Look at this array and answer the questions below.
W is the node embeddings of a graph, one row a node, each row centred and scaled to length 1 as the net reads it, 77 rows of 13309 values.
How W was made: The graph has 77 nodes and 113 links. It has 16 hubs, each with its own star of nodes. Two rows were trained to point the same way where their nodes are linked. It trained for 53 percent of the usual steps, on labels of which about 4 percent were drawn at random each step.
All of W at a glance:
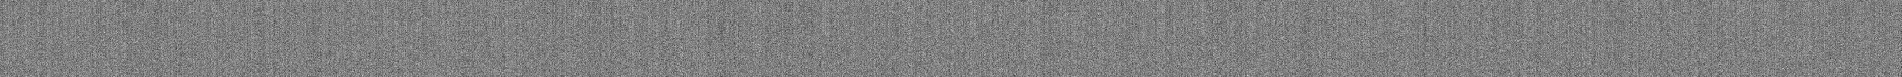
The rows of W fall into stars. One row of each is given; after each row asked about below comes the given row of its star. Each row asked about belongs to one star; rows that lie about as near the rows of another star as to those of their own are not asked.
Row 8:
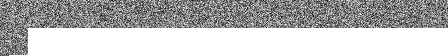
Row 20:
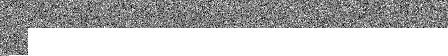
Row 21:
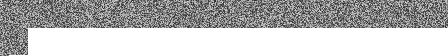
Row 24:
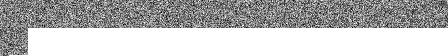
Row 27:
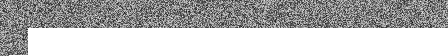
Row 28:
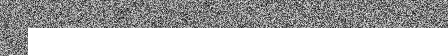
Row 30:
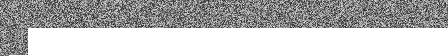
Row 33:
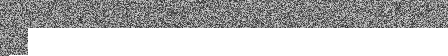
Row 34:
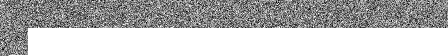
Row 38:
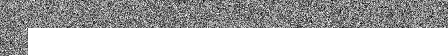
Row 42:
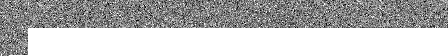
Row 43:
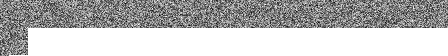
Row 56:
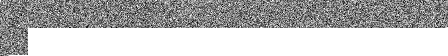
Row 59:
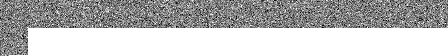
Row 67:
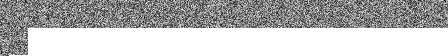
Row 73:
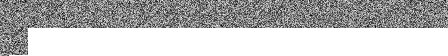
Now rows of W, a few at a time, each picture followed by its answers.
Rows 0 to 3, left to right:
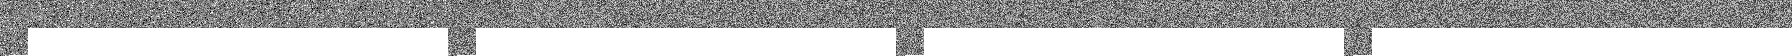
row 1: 21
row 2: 33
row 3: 56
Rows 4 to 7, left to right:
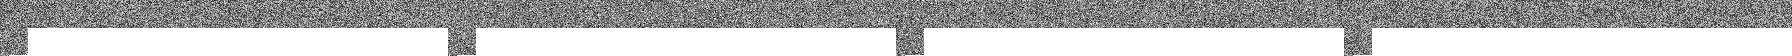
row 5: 42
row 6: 8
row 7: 38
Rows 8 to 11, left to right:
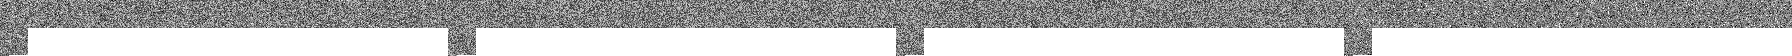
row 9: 20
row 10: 42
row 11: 42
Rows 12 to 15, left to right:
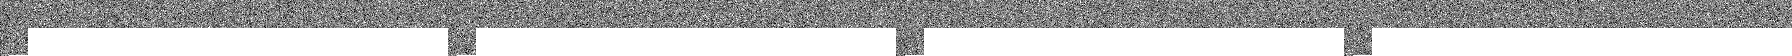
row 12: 59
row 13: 59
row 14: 43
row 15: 42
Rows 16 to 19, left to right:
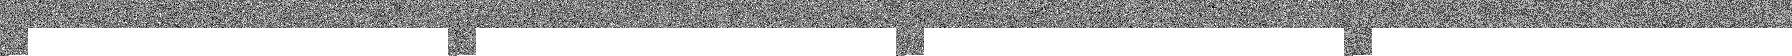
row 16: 33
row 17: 24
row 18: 20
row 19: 8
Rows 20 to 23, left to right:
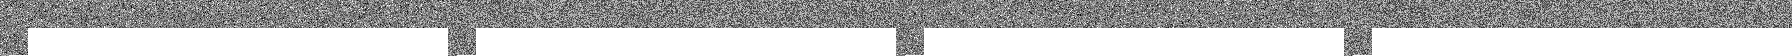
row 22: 21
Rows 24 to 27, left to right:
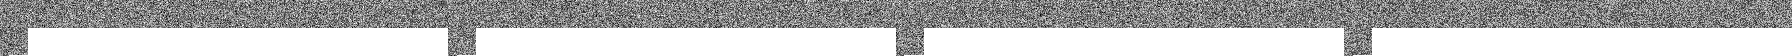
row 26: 24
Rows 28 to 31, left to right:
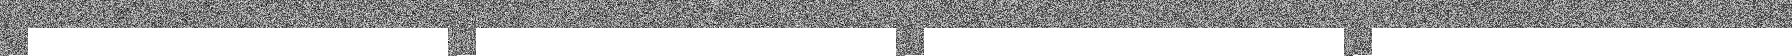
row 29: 27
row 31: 67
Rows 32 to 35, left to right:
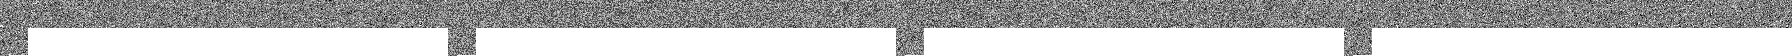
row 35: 56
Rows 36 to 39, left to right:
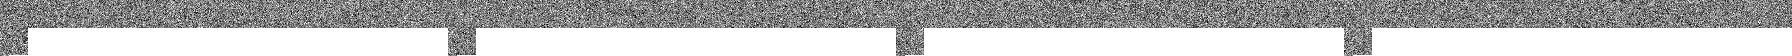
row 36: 59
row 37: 8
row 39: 28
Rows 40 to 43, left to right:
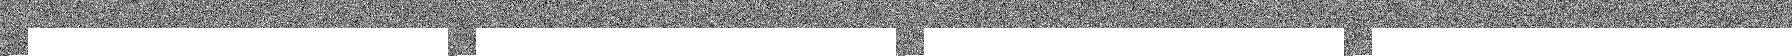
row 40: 21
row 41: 56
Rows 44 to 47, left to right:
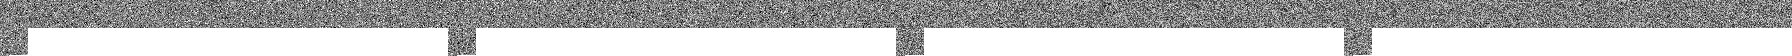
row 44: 73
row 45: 59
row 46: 56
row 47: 73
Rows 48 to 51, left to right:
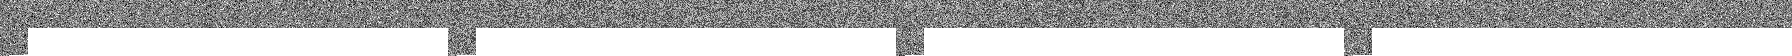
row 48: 73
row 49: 59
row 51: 30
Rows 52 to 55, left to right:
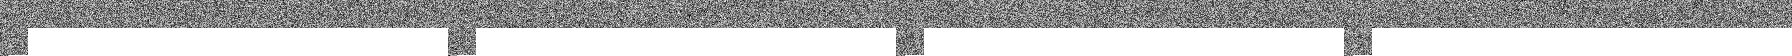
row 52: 21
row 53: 38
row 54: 43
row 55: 43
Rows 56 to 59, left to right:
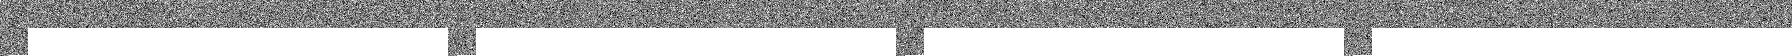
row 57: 43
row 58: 8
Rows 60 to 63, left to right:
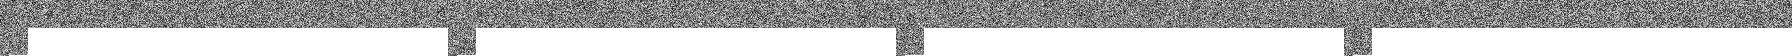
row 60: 28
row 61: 67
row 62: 21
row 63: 24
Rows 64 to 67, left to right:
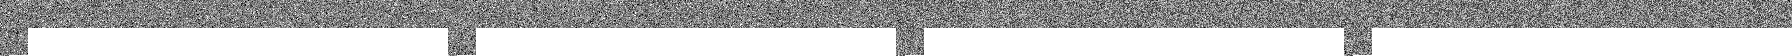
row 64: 24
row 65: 73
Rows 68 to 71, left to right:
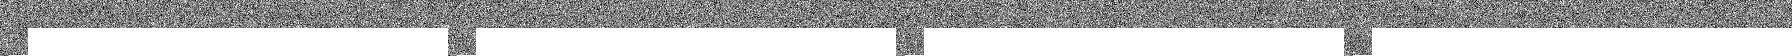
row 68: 27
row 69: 20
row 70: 20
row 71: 20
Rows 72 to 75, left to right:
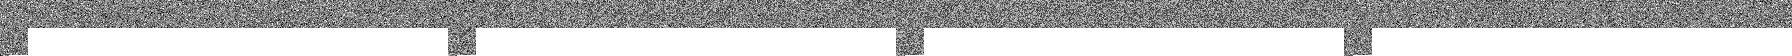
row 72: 42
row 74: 73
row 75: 67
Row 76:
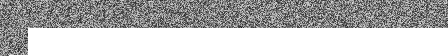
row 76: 28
